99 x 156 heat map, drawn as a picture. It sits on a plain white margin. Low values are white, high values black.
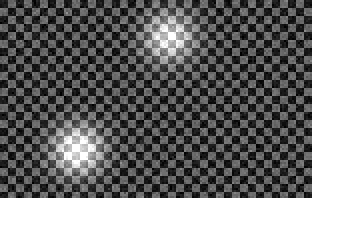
Dips: two. Odd rows or columns: none. Average level on the scale: 70%. Slope: none.
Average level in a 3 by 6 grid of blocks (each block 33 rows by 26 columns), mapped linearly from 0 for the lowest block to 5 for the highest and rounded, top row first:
5 5 4 1 5 5
5 4 5 5 5 5
5 0 5 5 5 5
